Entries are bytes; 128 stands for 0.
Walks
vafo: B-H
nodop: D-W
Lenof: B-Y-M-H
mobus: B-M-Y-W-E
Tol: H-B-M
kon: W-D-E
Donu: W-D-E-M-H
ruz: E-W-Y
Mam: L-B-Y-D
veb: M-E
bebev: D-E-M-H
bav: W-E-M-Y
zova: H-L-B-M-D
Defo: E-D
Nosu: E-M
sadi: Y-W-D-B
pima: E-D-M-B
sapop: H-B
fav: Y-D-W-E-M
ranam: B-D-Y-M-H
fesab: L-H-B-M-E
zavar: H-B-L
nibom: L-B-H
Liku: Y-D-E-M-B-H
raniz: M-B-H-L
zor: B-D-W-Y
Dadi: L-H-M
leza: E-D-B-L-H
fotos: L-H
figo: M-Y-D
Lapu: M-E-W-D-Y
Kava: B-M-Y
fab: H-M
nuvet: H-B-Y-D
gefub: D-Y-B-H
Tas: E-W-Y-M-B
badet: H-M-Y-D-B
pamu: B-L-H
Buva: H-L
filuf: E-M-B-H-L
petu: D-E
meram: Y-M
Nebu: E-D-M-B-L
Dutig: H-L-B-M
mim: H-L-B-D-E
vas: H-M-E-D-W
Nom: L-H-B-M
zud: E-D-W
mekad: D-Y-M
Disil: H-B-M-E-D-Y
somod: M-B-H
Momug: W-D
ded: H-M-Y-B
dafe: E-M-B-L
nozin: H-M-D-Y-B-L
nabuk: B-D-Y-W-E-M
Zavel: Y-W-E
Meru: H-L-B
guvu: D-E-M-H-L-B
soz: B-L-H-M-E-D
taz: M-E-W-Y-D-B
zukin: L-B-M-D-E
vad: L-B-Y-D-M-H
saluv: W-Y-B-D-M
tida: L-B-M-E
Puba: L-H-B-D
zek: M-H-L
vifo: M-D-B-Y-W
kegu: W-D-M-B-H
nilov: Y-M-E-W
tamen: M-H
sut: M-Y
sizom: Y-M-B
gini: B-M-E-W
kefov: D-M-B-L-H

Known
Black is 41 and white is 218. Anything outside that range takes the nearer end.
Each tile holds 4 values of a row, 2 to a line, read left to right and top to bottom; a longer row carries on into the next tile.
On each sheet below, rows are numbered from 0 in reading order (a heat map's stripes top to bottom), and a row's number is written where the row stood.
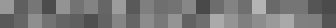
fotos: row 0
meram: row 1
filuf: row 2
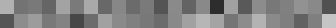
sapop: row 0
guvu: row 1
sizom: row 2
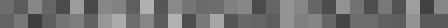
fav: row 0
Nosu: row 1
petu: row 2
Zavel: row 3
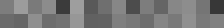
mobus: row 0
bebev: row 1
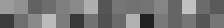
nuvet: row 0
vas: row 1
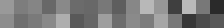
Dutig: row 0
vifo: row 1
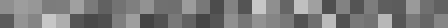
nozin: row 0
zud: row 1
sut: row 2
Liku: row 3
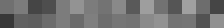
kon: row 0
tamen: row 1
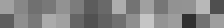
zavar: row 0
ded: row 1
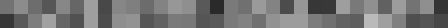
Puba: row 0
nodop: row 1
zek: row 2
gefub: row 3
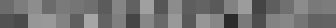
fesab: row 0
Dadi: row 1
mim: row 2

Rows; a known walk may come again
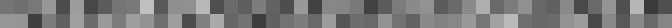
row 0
gini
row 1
pima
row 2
fav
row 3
Momug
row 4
Nebu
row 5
nilov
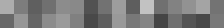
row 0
Buva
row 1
ruz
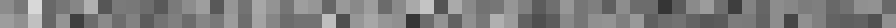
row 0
Tas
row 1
Defo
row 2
Kava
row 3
badet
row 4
zavar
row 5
kefov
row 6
nabuk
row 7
sadi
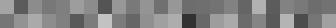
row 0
sizom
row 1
Tol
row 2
Nosu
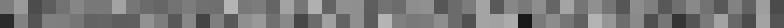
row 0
mim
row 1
vafo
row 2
sapop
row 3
zova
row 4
saluv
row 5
Lenof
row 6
Puba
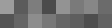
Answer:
fotos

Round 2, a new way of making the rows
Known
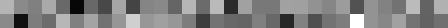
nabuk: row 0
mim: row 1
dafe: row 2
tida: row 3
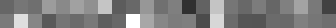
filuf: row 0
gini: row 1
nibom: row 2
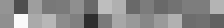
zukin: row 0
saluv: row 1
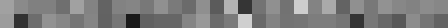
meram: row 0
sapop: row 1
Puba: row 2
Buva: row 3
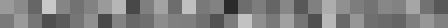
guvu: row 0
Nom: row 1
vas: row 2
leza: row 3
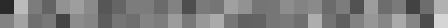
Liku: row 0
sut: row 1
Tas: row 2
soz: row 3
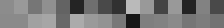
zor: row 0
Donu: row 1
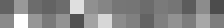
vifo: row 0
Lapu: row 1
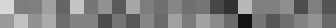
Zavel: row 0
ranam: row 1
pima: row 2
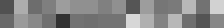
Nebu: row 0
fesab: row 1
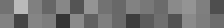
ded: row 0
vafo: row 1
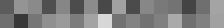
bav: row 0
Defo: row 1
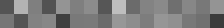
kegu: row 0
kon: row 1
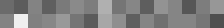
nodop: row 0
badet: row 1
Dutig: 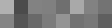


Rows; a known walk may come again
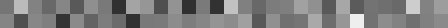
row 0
ded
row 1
bebev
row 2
taz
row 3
Mam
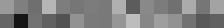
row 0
Meru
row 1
petu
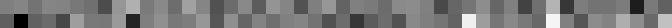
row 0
fotos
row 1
mekad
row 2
badet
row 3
vafo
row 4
nilov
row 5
Disil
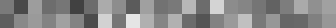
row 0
soz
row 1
fesab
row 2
figo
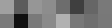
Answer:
Nosu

